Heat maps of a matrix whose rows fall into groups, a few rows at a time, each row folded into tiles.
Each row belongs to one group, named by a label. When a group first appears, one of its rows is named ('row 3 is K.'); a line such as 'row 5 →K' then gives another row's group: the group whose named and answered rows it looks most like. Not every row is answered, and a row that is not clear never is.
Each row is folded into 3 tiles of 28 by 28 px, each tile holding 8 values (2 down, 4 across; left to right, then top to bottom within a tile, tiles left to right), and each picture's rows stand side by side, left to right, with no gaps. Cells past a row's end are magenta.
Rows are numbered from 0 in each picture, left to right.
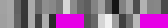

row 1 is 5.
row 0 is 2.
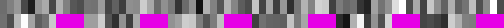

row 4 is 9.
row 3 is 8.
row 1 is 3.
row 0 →5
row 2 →5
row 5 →8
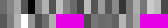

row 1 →8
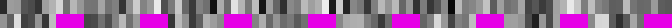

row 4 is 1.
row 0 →3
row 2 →8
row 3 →1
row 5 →9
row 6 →3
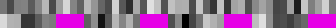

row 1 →8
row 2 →8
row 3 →3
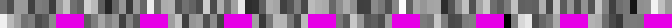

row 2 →1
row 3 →5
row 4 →9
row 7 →3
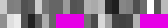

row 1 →9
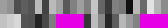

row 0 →3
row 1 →8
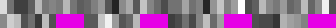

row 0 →2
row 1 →5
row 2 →8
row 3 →8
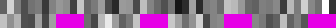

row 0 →3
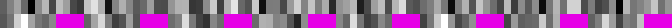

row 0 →5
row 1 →2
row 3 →1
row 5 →5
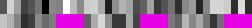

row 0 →3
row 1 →2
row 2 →1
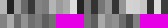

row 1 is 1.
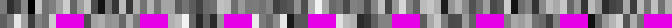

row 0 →9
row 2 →3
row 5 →2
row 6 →1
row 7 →9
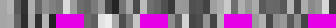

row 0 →2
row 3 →1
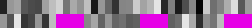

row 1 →1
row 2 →9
